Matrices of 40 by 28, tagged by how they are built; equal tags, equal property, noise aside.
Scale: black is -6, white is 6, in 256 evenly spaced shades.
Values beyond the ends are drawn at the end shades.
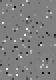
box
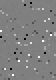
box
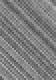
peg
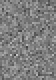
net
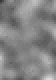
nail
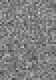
net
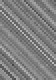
peg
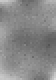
nail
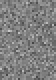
net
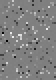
box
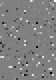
box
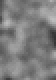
nail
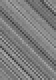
peg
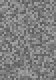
net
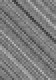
peg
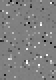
box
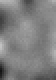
nail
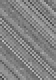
peg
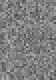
net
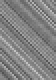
peg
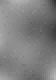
nail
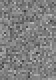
net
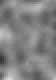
nail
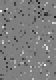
box
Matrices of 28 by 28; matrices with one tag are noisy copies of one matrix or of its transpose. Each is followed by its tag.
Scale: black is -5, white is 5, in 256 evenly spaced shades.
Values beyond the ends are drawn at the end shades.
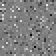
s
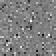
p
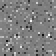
p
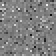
s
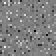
s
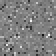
p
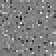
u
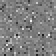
p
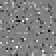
u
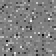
p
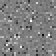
p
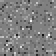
p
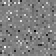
s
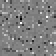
u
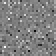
s
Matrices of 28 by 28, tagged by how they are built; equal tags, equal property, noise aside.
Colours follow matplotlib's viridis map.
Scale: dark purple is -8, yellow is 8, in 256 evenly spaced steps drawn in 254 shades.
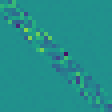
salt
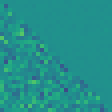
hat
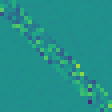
salt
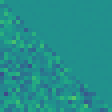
hat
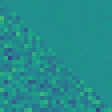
hat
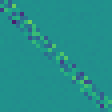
salt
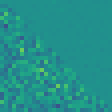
hat
